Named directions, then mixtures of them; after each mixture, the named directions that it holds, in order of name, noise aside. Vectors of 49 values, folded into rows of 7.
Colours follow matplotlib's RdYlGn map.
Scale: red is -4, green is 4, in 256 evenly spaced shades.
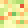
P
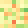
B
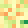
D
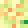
D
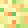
B, P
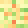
B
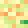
D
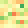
P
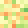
B, D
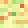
P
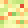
P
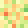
B, D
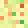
D, P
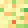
B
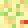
D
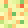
D, P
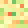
B, P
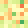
D, P
